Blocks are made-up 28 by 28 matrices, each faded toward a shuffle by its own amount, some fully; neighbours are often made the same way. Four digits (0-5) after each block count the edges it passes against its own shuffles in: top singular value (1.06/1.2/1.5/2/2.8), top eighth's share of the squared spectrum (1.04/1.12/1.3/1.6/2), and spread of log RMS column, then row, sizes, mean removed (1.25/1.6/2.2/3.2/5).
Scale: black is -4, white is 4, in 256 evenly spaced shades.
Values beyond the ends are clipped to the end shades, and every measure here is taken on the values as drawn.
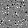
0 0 0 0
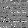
3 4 0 2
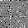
3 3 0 1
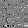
3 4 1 1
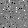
1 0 0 0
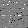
2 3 0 1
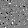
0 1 1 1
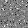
0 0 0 0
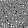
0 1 0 0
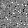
0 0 0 0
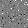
0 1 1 0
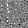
2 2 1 0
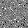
0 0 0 0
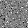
1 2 0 0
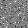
1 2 1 0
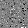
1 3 1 1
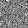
1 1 0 1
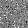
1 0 0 0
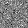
0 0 0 0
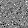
1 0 0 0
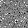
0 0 0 0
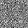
2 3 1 1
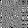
4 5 2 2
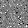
1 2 0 1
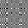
4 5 3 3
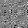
3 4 2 2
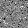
0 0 0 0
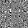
2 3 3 1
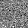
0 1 0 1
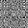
3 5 2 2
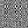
4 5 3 2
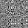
3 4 2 0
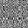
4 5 2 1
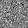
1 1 0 0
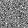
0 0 0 0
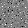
0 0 0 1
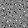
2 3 1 1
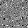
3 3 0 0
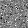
0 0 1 0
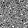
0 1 0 0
